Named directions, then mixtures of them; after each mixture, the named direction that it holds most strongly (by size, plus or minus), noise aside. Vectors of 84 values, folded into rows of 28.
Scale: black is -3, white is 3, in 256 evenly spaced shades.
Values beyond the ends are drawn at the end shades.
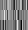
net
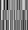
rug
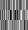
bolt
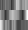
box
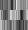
box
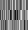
bolt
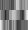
box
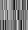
net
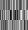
bolt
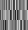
bolt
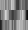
box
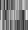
box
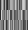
rug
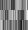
box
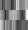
box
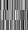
rug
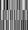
rug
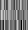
net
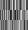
bolt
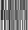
rug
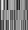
rug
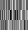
bolt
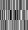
bolt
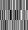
bolt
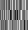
bolt
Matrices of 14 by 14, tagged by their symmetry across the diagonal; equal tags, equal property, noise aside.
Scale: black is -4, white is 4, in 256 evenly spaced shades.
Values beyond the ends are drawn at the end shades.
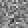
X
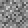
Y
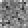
Y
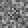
Y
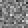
X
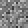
Y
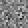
X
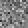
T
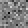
X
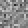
Y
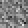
T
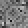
Y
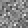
Y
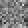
T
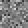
T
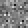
T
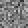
X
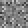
T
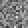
X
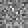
X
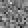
X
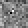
T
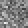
X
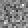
Y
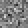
T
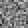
T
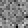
Y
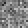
Y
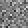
T
